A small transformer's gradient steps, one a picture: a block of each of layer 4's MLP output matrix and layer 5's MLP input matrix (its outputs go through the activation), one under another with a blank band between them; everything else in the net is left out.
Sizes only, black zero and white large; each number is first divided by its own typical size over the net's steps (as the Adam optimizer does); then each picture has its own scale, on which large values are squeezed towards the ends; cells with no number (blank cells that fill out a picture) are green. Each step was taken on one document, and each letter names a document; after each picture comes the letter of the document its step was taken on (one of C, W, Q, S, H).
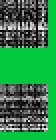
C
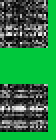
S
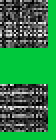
S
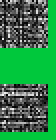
S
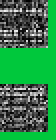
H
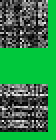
S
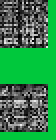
H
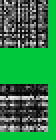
C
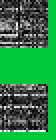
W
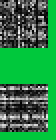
C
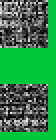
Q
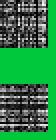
C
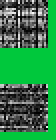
C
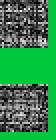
Q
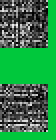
W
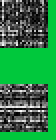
W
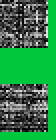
Q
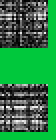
S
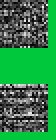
H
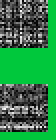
S
